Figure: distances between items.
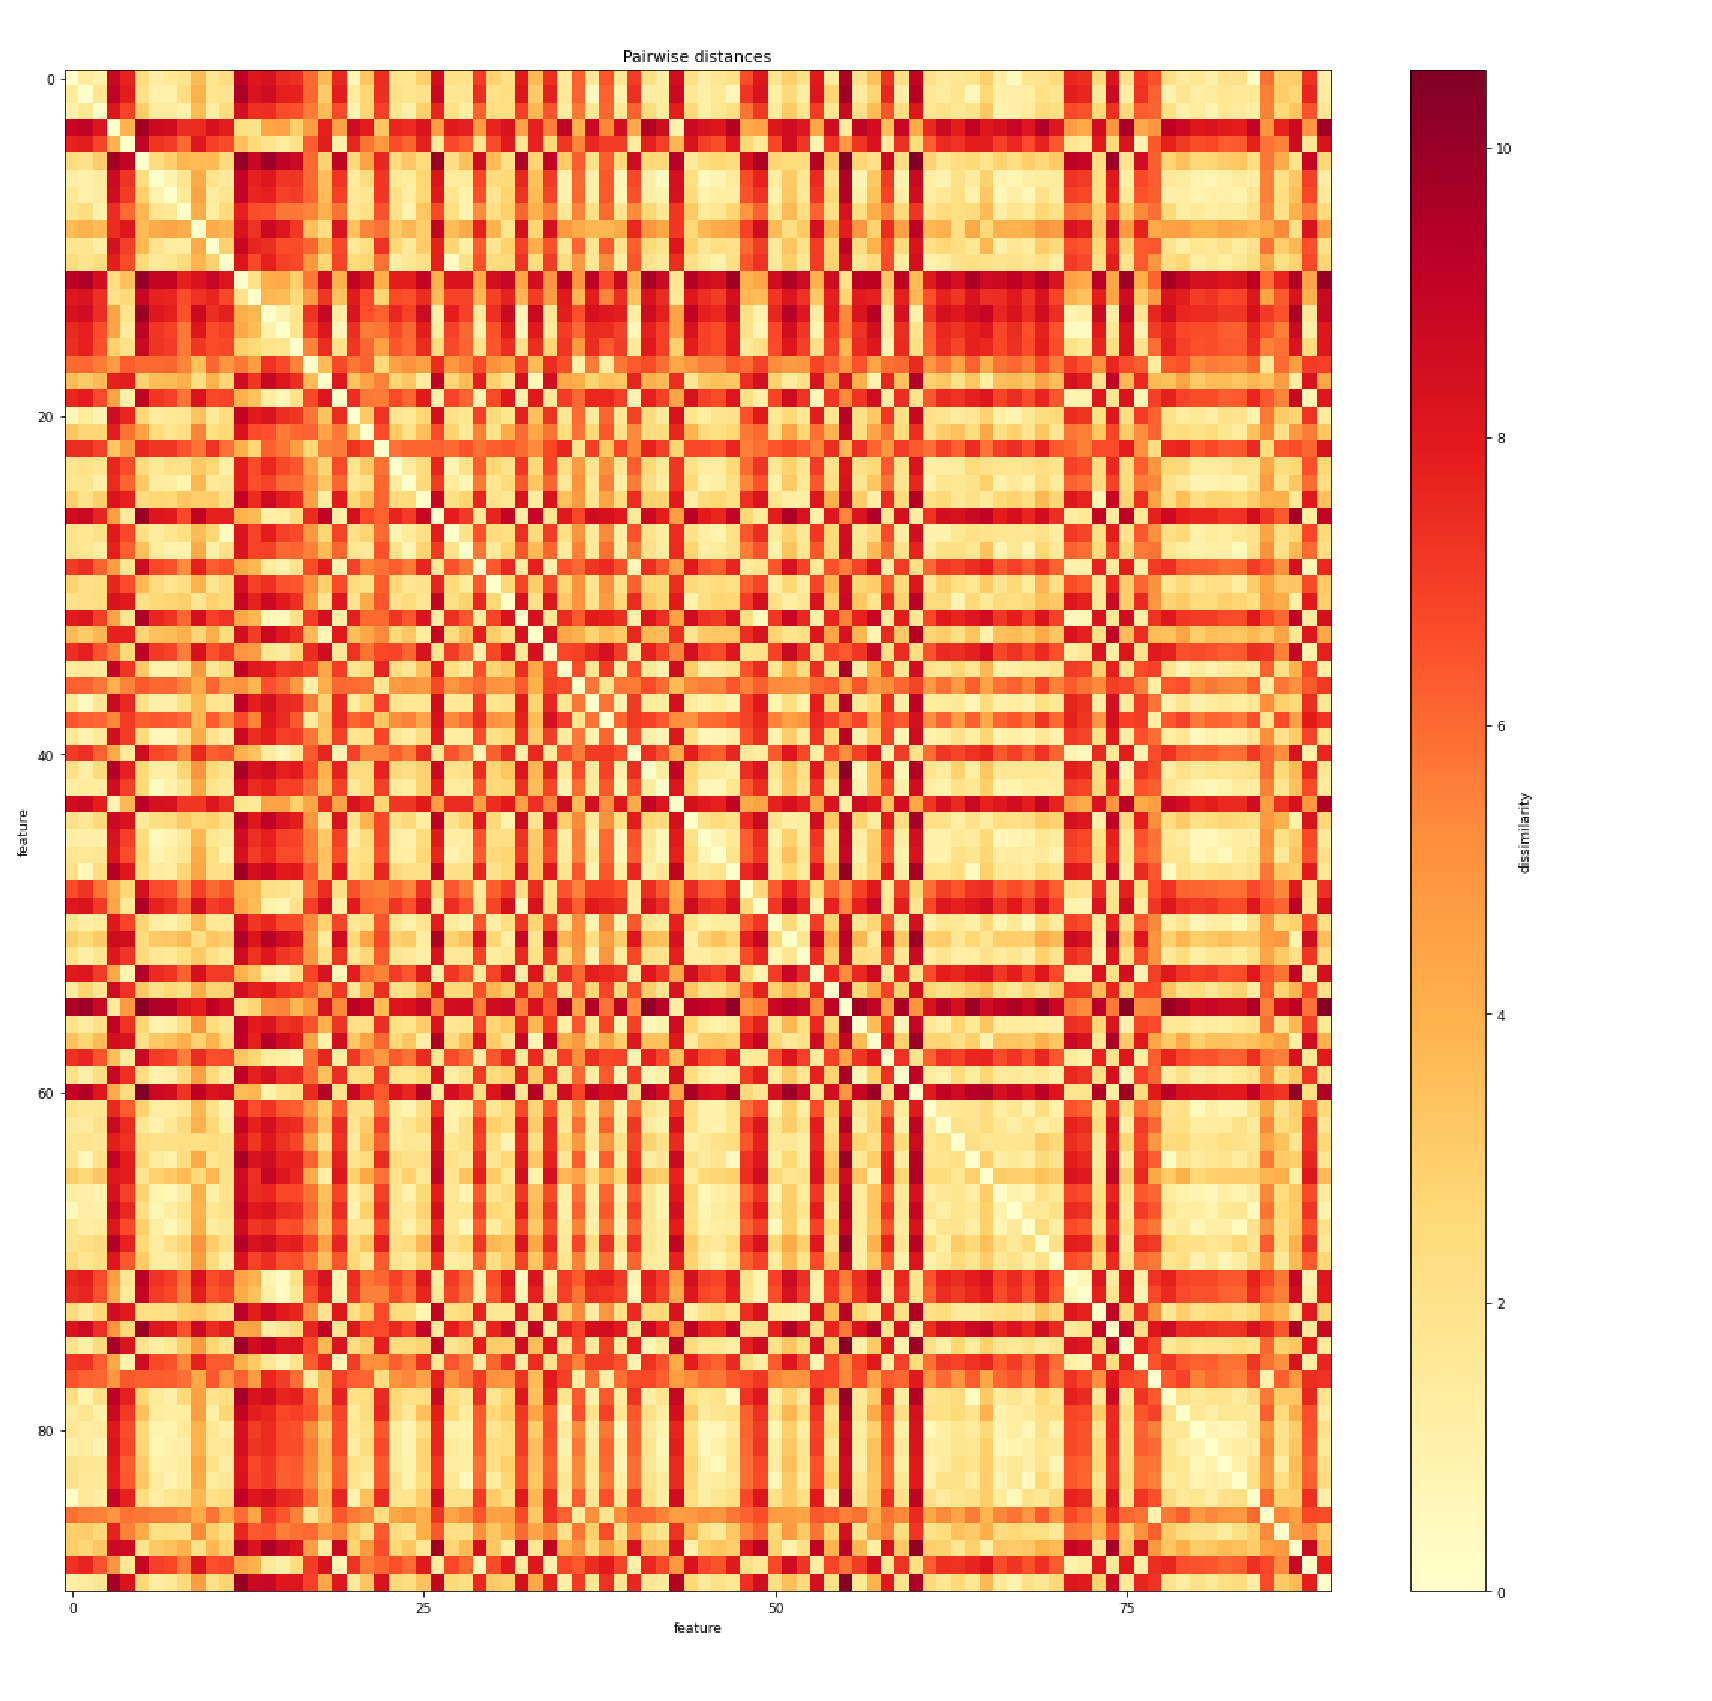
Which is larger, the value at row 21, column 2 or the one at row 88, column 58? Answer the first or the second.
the first
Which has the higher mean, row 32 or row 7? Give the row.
32
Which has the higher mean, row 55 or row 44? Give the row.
55
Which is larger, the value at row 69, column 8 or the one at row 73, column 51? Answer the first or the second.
the first
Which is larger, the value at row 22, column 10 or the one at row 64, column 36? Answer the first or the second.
the first
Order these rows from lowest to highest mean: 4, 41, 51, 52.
52, 41, 51, 4
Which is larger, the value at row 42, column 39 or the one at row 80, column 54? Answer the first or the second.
the second
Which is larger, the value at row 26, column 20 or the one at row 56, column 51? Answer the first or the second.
the first
